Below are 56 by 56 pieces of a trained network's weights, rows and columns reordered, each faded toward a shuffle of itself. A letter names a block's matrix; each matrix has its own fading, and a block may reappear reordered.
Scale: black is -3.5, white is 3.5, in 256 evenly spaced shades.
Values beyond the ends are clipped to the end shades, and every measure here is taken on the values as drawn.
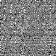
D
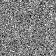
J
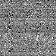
D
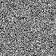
J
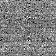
D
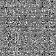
D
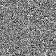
J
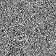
J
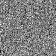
J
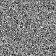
J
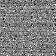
D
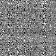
D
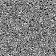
J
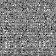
D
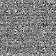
D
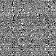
D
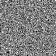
J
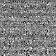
D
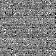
D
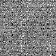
D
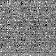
D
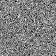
J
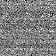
D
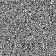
J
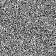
J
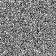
J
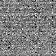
D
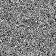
J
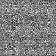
D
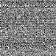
D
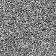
J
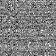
D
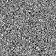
J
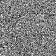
J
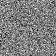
J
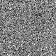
J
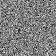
J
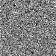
J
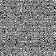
D
